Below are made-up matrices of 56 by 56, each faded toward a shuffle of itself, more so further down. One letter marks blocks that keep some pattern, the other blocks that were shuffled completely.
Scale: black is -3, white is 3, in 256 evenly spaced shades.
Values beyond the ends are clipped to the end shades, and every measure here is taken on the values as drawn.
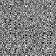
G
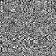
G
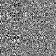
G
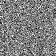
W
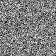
W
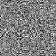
G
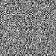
G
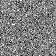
W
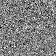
W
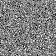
W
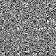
G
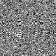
G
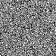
W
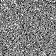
W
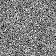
W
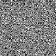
G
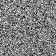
W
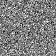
W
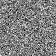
W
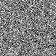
W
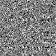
G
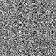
G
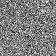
W
